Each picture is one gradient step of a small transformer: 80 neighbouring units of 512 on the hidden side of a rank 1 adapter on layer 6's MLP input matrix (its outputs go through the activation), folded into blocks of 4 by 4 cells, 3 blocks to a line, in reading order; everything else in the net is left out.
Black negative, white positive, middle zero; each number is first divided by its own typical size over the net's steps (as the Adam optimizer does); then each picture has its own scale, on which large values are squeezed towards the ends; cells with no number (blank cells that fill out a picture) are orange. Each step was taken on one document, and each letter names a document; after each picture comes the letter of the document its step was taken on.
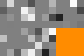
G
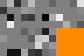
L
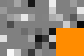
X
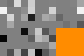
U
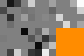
L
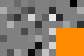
G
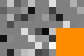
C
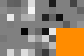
G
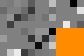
C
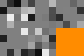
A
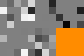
U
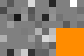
G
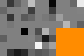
L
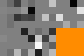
G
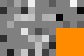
U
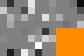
L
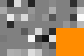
X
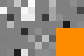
U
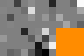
L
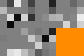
X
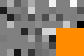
C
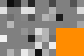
U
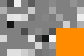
X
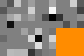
X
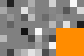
A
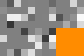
X
